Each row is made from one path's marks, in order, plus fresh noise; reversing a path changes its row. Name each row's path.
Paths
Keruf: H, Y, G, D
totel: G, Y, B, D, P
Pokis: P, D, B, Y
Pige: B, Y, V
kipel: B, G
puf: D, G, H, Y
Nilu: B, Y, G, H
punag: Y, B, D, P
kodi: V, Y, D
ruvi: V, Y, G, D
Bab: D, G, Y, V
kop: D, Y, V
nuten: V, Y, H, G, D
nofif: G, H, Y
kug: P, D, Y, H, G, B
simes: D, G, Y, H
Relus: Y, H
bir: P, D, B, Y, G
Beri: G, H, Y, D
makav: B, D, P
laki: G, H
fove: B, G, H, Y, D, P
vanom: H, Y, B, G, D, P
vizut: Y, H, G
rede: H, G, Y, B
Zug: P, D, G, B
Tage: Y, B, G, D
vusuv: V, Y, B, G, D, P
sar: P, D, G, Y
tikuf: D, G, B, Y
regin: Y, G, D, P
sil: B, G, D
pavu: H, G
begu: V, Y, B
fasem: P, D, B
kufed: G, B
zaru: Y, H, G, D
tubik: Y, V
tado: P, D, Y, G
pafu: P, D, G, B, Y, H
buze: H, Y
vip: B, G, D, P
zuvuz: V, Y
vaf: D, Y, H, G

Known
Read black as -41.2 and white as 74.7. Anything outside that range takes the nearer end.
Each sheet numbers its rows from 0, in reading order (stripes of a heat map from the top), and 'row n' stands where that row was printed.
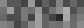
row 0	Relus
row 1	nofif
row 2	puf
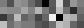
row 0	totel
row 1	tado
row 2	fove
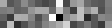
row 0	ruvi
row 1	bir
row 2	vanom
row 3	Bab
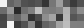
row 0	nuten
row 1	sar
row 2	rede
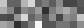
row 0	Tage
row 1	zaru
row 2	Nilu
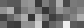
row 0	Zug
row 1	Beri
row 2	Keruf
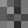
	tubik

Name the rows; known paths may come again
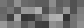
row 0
makav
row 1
Zug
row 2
fasem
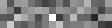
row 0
regin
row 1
bir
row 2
totel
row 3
sil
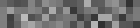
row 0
Pokis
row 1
punag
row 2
laki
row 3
ruvi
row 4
kipel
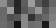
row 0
kop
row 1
Pige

